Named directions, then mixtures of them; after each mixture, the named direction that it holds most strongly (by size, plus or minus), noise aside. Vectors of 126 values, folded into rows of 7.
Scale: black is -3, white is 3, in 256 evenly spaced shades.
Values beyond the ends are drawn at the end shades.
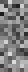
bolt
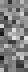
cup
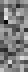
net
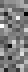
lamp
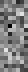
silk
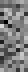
net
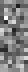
net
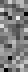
lamp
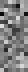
bolt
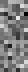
lamp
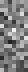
cup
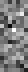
cup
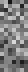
bolt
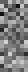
bolt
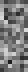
net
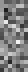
net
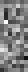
net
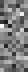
silk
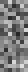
bolt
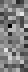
silk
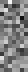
bolt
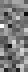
lamp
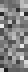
cup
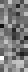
cup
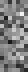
cup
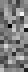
silk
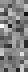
lamp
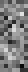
silk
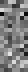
bolt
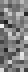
net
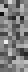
bolt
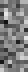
net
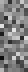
cup
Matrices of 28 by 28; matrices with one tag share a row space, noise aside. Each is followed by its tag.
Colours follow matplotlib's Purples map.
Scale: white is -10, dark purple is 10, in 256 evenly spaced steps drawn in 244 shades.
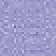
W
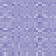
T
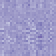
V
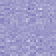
V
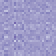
W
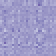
T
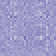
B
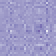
B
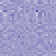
T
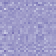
T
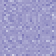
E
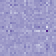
B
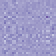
E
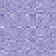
V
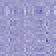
B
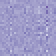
B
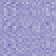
E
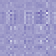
B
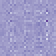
B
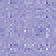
B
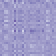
W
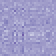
W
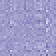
B
